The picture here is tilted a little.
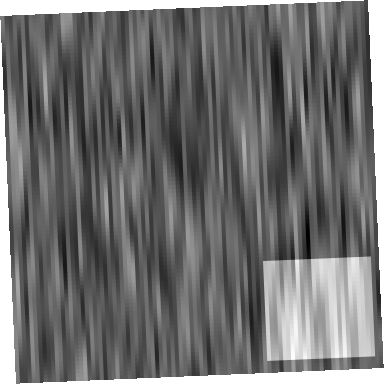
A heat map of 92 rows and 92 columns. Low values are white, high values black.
Mirror symmetry: none. Ninth with the lowest average: bottom right. Histogram: skewed, a long tail of low values. Grain: streaks running down. Odd patch: lower, in the bottom right.
